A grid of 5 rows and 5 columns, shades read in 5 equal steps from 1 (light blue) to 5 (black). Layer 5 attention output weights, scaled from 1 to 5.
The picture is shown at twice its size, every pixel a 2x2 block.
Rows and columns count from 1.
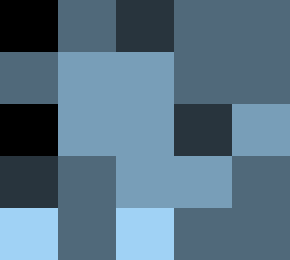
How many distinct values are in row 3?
3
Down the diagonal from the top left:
5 2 2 2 3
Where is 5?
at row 1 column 1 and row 3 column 1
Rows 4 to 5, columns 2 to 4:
3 2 2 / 3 1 3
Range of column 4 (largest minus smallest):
2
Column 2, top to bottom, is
3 2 2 3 3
